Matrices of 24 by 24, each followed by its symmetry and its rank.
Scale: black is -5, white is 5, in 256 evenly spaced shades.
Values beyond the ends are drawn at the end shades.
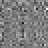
neither, rank five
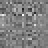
neither, rank three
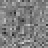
neither, rank five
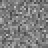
neither, full rank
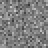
neither, full rank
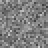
neither, full rank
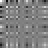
symmetric, rank one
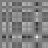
symmetric, rank one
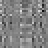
neither, rank three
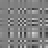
symmetric, rank one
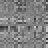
neither, rank three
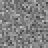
neither, full rank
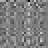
neither, rank three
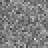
neither, full rank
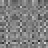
neither, rank three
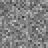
neither, full rank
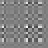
symmetric, rank one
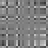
symmetric, rank one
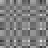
symmetric, rank one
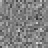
neither, rank five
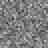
neither, full rank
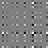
symmetric, rank one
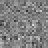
neither, rank five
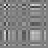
symmetric, rank one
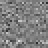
neither, rank five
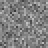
neither, full rank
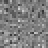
neither, rank five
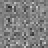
neither, rank five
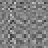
neither, rank three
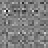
neither, rank three
